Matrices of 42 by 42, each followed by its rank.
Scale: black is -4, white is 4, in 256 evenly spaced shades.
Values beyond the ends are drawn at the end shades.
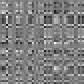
two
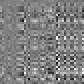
three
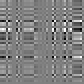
one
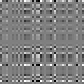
one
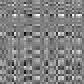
two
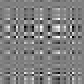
one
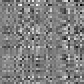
three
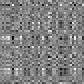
three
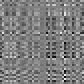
two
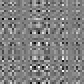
two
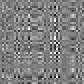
three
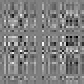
two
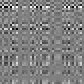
two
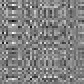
three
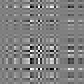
one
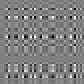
one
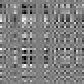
two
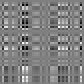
one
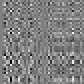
three
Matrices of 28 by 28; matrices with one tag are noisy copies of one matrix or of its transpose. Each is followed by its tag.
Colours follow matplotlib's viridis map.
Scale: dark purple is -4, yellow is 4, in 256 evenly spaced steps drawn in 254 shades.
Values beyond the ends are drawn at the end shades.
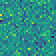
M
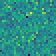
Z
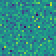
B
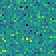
B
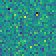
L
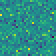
M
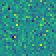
L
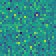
L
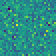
L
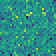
Z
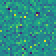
L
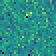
Z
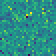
Z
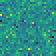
M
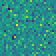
L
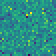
Z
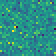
Z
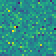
Z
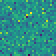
Z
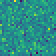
M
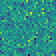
Z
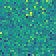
Z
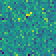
Z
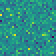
M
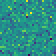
Z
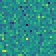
B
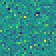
L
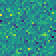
M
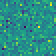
B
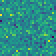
M
